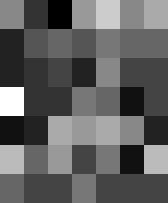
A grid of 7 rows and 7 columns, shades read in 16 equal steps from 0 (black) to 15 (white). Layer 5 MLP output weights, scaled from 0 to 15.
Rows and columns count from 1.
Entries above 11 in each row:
1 0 0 1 0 0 0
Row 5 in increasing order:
1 2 2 8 9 10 10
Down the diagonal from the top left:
8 5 4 7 10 1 4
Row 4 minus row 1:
7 0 3 -2 -6 -7 -6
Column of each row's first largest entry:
5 5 5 1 3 1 4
